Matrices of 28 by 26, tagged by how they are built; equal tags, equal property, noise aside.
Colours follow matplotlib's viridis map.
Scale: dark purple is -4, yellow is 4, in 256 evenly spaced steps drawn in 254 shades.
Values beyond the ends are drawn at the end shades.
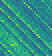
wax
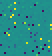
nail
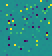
nail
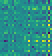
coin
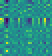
coin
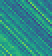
wax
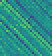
wax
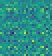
coin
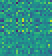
coin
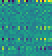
coin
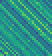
wax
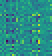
coin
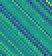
wax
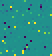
nail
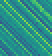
wax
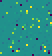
nail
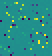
nail
